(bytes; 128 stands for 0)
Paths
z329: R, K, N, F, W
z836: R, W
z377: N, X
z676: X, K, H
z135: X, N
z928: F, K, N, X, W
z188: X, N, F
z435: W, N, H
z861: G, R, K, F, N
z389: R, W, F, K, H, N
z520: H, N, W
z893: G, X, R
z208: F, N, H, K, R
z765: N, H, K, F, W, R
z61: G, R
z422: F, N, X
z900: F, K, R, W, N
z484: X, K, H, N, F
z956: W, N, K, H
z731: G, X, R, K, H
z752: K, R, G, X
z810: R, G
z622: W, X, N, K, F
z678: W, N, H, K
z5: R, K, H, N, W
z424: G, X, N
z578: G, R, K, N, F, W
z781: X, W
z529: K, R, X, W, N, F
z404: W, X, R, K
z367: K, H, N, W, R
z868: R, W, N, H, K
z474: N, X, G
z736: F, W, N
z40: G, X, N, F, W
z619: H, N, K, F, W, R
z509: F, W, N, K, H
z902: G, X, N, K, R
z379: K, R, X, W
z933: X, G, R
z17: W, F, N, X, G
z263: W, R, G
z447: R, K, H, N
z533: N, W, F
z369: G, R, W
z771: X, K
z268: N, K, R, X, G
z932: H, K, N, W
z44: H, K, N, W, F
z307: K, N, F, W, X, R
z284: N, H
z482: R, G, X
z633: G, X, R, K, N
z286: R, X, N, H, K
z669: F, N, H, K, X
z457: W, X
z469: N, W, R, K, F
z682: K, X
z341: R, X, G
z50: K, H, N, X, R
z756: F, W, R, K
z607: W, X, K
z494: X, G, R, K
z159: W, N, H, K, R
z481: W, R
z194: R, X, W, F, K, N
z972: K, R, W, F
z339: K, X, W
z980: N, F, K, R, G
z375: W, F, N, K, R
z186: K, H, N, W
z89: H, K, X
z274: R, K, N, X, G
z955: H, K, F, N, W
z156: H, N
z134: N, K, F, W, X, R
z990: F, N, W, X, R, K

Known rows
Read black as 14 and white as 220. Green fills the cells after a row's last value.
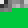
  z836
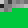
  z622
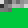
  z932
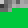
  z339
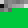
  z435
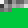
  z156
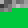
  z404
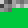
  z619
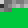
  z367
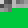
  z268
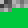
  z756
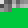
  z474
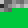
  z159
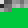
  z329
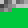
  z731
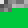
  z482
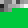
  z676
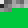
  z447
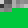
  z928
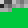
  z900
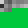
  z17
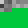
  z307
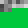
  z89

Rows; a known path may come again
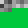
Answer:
z619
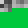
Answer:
z980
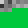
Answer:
z529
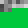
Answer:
z89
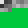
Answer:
z578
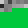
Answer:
z622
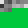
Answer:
z955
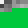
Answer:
z40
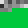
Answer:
z188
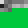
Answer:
z678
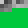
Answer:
z494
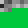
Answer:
z375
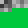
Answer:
z756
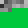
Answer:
z263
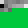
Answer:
z435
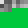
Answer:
z474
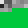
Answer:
z736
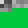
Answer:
z990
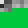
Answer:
z329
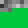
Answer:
z481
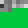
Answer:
z669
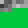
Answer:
z404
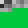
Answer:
z900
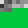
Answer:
z932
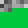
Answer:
z208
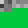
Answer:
z307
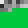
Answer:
z135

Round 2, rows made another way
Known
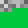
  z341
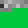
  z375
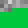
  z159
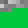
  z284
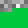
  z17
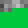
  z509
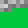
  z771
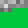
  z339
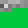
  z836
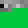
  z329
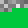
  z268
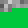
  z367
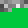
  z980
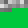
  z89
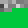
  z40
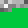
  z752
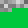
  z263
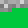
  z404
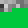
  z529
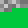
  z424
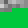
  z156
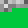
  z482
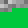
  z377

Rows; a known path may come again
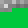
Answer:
z781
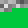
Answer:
z902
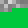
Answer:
z50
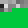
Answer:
z307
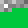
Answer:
z933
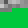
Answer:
z156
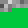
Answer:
z367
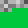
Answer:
z810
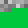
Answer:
z286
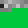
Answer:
z375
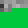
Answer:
z619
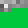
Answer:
z379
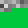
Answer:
z633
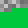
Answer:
z424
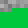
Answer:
z520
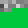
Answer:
z40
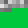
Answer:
z89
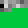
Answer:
z578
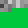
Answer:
z868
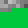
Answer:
z484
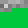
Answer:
z836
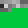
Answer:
z861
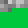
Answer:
z678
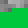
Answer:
z956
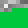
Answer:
z61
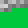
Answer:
z771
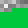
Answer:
z893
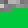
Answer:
z284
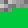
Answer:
z377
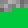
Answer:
z533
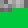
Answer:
z669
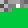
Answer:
z274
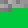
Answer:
z932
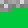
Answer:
z404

